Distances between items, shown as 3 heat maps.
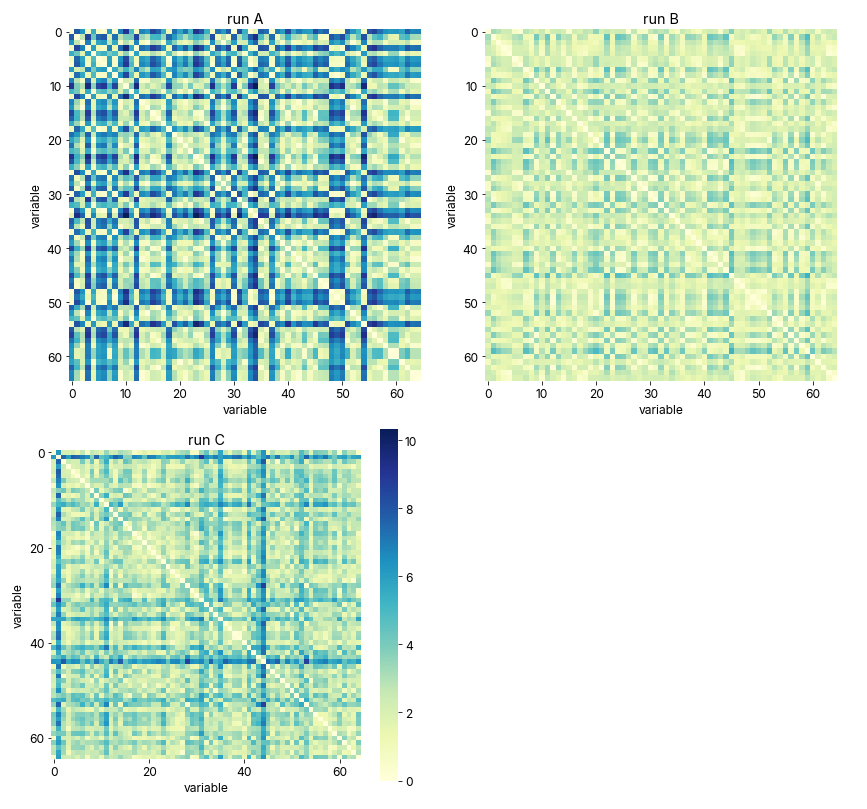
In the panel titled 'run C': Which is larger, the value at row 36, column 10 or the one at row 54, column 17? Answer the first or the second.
the first
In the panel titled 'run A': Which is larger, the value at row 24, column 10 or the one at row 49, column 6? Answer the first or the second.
the first
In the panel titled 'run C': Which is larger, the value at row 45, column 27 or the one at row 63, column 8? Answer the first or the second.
the first
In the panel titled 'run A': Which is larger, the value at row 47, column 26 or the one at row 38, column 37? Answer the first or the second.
the first
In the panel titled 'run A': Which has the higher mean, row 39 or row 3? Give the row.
3
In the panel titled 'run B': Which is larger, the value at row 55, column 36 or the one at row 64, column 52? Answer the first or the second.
the second
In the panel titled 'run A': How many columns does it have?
65
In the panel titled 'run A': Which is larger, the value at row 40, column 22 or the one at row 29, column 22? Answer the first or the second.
the second
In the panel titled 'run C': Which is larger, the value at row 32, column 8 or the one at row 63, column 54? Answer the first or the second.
the first
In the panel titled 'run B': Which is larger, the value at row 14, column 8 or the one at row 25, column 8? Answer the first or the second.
the second
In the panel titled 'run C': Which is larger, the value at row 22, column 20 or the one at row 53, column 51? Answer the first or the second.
the second
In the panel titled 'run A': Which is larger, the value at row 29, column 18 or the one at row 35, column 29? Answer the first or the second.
the first
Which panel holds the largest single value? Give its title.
run A
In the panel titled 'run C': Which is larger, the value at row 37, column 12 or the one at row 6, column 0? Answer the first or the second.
the second
